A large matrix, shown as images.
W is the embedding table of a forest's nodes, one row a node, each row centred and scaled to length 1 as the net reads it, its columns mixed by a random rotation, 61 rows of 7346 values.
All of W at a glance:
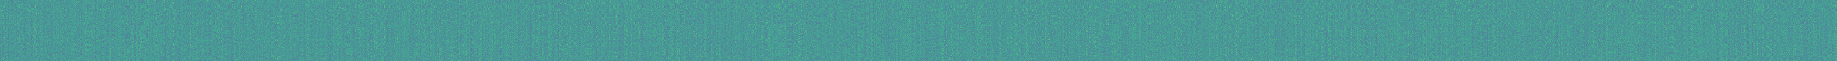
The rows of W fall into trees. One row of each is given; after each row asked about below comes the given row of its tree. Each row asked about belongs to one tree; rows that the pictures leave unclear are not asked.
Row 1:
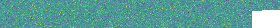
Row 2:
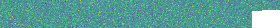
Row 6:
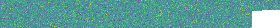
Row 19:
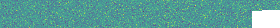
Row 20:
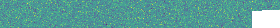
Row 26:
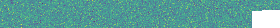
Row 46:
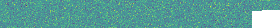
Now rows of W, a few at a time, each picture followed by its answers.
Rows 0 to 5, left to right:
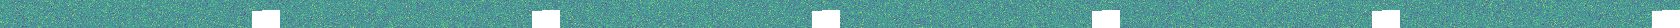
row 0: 2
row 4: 19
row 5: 6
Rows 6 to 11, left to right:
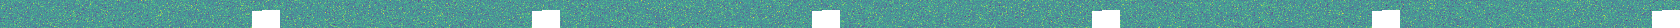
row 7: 6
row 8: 46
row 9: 2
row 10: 2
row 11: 19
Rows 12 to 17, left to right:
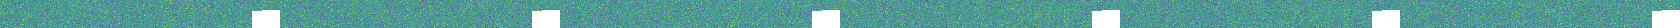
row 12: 26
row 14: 19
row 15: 20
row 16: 20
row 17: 46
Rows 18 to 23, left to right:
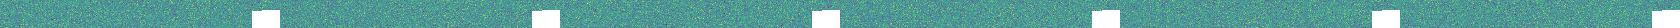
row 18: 26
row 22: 20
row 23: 20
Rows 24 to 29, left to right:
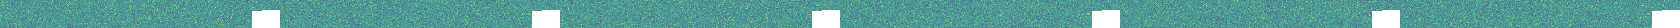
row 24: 2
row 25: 6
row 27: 6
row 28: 20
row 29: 6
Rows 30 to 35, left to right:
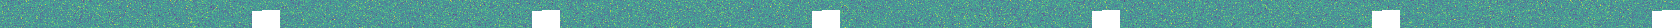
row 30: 26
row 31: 26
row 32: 46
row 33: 26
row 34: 6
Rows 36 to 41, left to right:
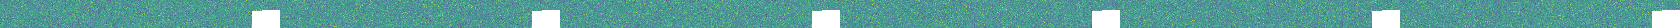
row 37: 6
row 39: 1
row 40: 20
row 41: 6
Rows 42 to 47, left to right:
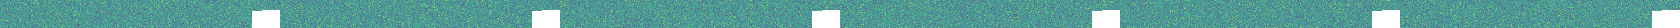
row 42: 6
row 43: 2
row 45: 26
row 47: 6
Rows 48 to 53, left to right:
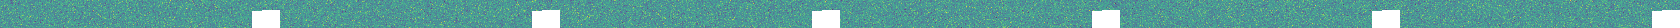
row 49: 20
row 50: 26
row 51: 1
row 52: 19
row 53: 26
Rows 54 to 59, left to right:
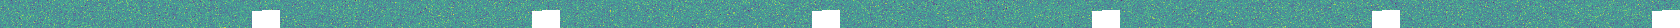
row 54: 26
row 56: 46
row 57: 20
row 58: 1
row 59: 20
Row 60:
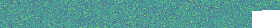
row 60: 26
